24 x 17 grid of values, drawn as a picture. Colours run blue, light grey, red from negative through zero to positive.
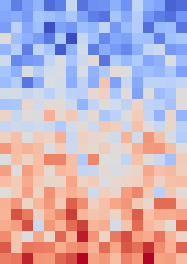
Grain: fine. Odd rows or columns: none. Stripes: none. Average level on the scale: 50%. Slope: up to the bottom.
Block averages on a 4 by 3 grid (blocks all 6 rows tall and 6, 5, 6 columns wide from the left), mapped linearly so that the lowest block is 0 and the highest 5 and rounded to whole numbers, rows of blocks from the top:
000 | 222 | 433 | 555
